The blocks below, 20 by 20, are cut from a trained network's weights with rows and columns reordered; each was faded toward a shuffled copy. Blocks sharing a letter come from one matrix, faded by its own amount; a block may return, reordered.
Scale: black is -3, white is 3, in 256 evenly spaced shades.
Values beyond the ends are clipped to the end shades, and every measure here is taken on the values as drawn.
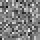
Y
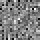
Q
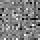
Q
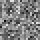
Y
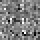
Q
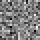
Y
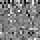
Q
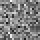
Y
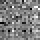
Q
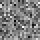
Y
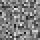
Y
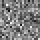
Y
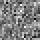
Y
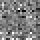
Q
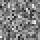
Y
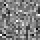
Y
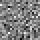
Y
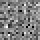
Q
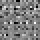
Q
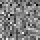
Y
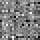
Q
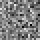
Y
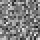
Y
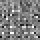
Q
